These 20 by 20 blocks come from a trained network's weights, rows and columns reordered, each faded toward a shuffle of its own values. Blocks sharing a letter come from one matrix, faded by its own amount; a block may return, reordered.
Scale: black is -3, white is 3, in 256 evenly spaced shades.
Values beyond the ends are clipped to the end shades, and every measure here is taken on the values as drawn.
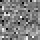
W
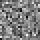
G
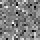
W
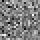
G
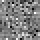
W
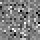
W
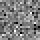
W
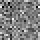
G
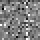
W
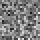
G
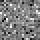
W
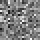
G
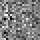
G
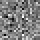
G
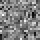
G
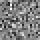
G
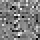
W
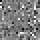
W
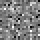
W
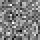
G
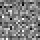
W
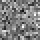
G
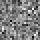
G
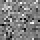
W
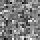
G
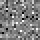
W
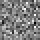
G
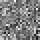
G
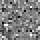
W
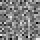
G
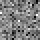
W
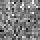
W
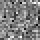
G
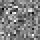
G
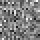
G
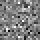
W
